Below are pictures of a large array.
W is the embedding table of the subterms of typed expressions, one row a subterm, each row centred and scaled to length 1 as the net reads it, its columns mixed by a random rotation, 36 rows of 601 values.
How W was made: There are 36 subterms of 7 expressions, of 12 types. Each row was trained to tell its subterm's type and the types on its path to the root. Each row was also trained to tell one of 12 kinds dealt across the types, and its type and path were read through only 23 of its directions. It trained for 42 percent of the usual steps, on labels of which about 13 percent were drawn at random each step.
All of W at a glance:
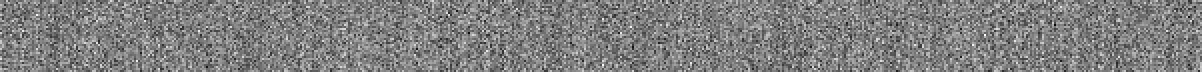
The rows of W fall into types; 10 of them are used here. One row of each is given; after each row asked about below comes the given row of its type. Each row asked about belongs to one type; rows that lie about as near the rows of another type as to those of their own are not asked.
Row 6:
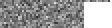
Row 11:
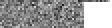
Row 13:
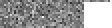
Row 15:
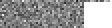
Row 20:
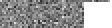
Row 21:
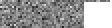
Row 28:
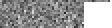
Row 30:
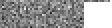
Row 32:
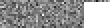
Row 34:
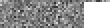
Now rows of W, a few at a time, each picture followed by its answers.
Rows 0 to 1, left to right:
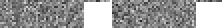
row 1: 30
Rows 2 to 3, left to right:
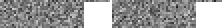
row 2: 32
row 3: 6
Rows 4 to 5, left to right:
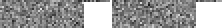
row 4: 28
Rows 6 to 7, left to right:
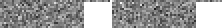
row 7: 34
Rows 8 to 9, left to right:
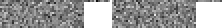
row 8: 32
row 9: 28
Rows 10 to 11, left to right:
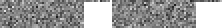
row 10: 21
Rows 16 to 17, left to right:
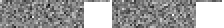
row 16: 32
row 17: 6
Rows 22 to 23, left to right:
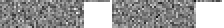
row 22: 15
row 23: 11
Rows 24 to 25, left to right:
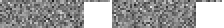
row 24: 11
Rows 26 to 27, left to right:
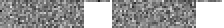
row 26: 34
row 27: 15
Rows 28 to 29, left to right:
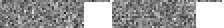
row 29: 21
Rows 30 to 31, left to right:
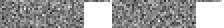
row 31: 11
